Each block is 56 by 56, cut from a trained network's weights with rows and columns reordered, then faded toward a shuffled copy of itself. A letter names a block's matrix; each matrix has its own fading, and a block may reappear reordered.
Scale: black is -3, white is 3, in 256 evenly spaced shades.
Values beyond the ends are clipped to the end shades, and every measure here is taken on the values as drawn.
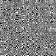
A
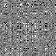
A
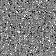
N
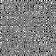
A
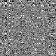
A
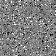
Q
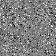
Q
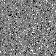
Q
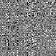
A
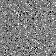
Q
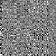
A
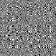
A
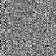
A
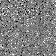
N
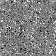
N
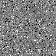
Q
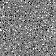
Q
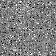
N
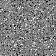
Q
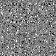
Q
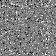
N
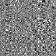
A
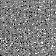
N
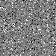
Q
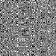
A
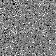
Q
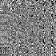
A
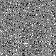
N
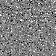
Q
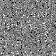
Q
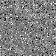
Q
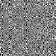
A
